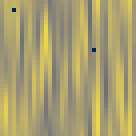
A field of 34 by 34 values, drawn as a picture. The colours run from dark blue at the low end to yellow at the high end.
Histogram: heavy tails on both sides. Average level on the scale: 70%. Lone odd cells: 2, each lower than its neighbours. Slope: none. Grain: streaks running down.
